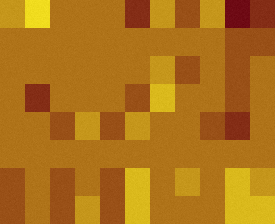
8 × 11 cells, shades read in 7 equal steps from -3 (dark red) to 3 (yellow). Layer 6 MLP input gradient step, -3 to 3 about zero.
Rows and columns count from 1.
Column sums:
-1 1 -3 2 -3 2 4 -1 0 -4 0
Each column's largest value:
1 3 0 1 0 2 2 1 1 2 2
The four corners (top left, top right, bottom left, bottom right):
1 -2 -1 2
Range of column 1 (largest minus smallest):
2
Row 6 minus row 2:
0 0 0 0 0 0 0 0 0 1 1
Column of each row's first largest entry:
2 1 7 7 4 1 6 6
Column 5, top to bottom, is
0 0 0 0 -1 0 -1 -1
